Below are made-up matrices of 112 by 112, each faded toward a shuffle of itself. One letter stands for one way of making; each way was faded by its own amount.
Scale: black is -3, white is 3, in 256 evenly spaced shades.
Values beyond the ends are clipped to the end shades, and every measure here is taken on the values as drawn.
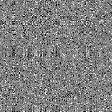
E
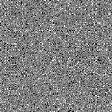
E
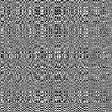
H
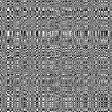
H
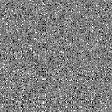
E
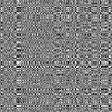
H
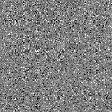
E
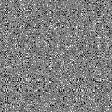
E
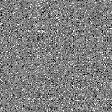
E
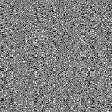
E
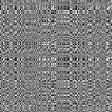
H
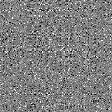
E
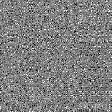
E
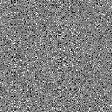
E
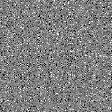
E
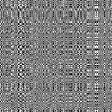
H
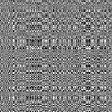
H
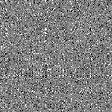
E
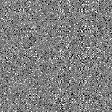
E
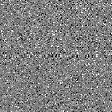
E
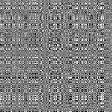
H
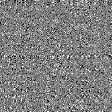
E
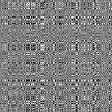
H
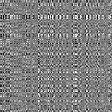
H
